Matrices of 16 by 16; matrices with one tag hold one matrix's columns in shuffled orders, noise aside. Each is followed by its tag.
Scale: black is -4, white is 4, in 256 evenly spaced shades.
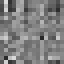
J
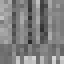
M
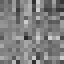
J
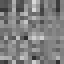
J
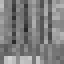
M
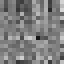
J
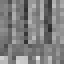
M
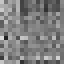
J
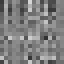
J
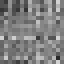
J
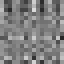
J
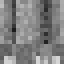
M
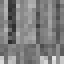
M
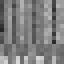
M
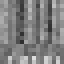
M
